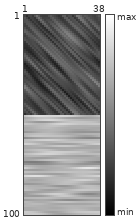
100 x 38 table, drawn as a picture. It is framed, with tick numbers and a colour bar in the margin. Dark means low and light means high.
It is made of 2 by 1 panels. Panel 1,1: low, slanting down to the right. Panel 2,1: high, streaked across.
